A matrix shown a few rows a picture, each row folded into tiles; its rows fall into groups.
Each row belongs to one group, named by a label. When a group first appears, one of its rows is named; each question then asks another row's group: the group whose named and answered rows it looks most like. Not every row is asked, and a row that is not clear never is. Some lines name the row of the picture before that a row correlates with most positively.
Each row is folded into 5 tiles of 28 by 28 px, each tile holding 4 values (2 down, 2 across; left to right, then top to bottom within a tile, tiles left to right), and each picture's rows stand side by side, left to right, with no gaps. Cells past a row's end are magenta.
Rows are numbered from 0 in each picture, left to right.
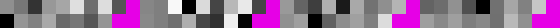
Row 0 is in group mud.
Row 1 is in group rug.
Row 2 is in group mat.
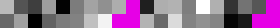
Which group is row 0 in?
mat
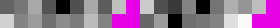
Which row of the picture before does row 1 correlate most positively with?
0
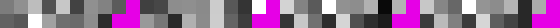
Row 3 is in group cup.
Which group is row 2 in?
cup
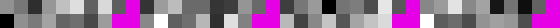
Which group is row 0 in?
mud
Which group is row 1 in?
rug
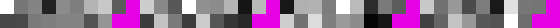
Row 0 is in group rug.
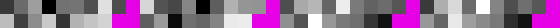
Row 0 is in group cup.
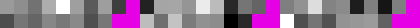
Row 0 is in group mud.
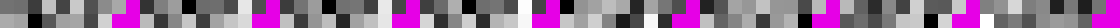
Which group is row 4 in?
rug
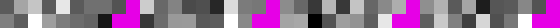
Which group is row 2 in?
mat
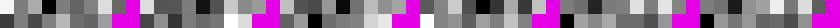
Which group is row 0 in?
rug
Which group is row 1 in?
mat
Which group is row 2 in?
mat
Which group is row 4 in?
mud
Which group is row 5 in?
mud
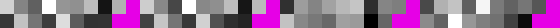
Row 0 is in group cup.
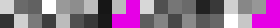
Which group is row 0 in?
cup
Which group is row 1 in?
mat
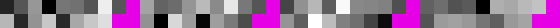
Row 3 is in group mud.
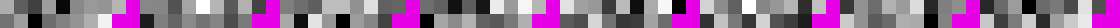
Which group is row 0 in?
mat
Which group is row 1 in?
mud
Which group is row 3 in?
mud
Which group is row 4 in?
rug
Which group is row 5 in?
cup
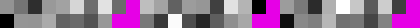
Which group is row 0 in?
mud
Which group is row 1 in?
rug
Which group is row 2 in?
mud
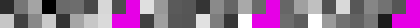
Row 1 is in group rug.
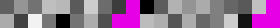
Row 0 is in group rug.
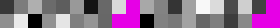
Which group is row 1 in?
mud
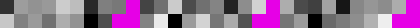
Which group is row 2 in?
mat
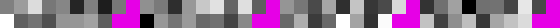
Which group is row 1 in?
mud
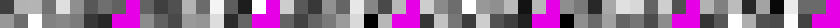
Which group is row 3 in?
cup
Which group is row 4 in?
mud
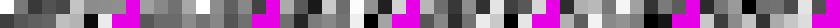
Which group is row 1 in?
mud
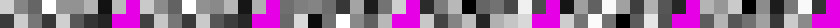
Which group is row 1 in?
cup
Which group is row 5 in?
rug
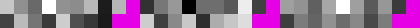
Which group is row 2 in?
mud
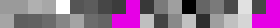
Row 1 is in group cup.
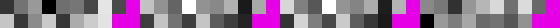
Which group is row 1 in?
cup
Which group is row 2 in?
cup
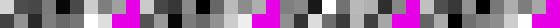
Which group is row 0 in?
mat
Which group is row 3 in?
mat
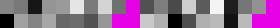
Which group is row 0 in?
mud
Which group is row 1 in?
mat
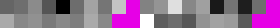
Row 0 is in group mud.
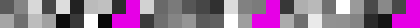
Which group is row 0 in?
rug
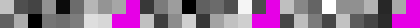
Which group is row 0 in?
mat
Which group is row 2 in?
cup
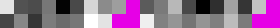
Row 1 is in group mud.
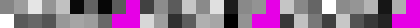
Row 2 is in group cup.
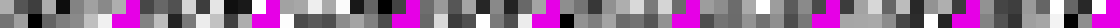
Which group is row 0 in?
mat
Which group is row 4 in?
mud
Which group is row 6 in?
rug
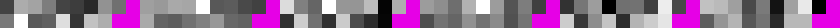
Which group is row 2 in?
cup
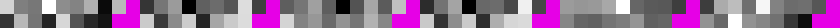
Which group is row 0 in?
cup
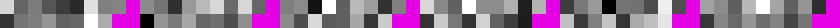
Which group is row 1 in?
mud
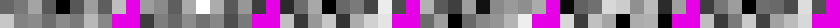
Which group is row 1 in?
mud
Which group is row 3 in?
mat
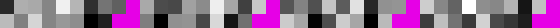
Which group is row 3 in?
cup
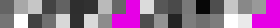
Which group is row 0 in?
rug
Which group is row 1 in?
mat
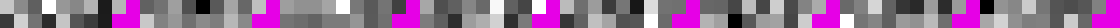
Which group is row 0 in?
cup
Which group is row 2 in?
mud
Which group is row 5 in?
mat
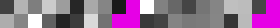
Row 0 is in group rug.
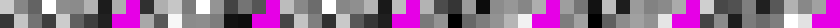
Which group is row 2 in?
cup
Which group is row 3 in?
mat
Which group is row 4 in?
mat
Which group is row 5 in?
mat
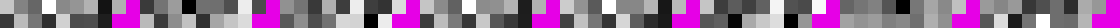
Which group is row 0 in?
cup
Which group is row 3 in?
cup
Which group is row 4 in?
cup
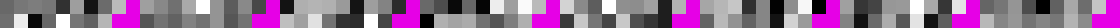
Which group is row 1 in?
mud
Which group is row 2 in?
rug
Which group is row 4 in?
cup
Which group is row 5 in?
rug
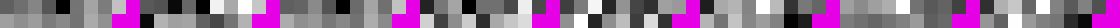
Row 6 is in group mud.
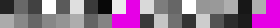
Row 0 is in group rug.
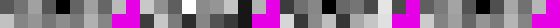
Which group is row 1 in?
cup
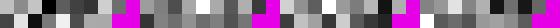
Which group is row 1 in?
mud
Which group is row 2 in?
cup
